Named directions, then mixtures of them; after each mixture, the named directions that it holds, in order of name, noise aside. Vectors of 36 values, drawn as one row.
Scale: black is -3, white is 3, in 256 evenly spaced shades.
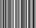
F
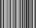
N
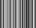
N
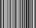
N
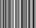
F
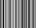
F, N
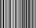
F, N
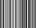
F, N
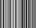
F, N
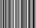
F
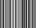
F, N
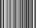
N
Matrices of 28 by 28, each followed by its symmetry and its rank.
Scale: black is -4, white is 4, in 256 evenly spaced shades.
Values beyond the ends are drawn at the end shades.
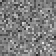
symmetric, full rank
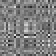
neither, rank three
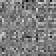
neither, rank five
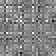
symmetric, rank three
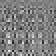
neither, rank three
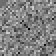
symmetric, full rank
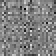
neither, rank five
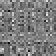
neither, rank five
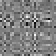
neither, rank three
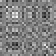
symmetric, rank three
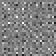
symmetric, rank three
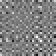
symmetric, rank three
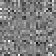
neither, rank five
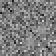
symmetric, full rank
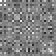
symmetric, rank three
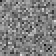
symmetric, full rank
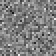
symmetric, full rank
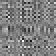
neither, rank three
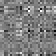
neither, rank three
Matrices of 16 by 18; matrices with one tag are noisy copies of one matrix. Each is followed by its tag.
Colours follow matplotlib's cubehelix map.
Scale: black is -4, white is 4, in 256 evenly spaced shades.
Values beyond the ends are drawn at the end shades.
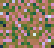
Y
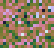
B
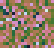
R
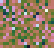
R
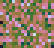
Y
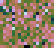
R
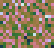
Y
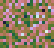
B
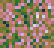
B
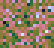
B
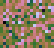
B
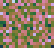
Y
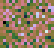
B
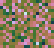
R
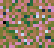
B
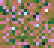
R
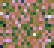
Y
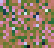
R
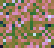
Y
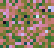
B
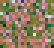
Y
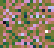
B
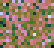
Y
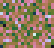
Y
